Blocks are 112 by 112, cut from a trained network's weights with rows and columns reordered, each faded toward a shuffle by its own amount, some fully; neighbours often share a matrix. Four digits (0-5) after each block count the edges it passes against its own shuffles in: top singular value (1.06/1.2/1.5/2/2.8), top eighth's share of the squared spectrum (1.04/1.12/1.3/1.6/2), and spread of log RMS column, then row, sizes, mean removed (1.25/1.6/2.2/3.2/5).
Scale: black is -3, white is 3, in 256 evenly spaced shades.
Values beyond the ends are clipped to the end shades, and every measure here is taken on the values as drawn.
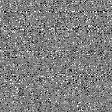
3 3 0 3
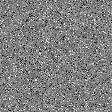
2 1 0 1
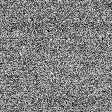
2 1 0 0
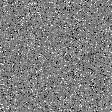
1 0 0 0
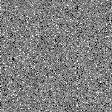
2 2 1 1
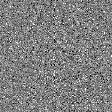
3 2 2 1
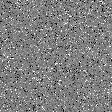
0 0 0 0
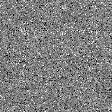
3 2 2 1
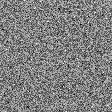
0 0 0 0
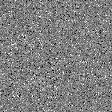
1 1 0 1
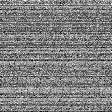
5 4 2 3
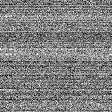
4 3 1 2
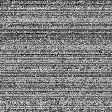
5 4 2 3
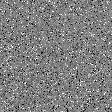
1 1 0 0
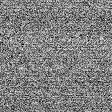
3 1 0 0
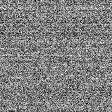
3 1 0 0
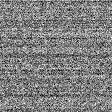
3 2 0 1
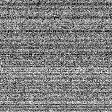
5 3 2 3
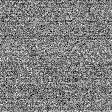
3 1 0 0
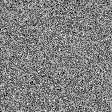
0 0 0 0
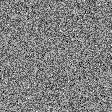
0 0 0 0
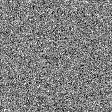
1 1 0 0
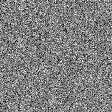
1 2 0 1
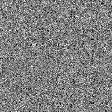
2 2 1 2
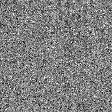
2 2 0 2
